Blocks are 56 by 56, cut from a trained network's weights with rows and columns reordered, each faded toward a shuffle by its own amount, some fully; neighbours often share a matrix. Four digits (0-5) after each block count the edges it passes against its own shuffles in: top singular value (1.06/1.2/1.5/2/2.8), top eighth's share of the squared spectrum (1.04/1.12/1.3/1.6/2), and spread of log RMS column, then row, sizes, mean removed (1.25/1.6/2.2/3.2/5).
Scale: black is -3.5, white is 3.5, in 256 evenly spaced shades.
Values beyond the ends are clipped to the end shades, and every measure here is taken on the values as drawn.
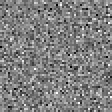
1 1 0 0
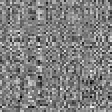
4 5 3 2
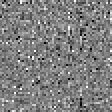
2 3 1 1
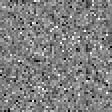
2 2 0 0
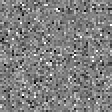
2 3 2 1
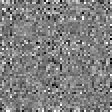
3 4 2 3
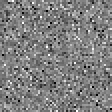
1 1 0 0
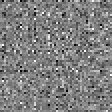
3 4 2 2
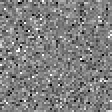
0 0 0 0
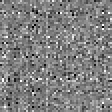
2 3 1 2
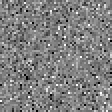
0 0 0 0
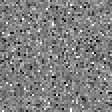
0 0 0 0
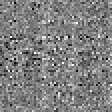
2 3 1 3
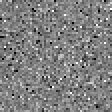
0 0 0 1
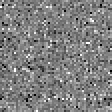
1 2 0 1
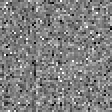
1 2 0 1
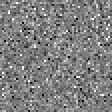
0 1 0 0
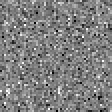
1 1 0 0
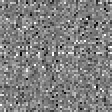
2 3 1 2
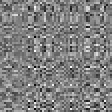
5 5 3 3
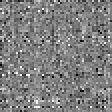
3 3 2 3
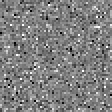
0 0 0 0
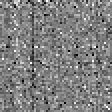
2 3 1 2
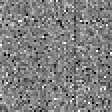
1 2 0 1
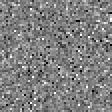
0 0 0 0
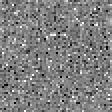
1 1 0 0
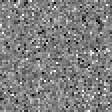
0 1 0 0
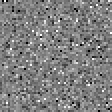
1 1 0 0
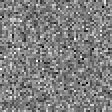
3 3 1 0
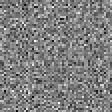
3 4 2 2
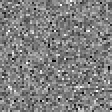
0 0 0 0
